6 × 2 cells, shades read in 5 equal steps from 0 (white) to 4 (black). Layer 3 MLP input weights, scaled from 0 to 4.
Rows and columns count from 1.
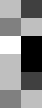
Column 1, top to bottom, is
1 2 0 1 1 2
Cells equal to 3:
2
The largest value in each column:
2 4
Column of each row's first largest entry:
2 1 2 2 2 1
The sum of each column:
7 16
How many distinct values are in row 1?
2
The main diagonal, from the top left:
1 1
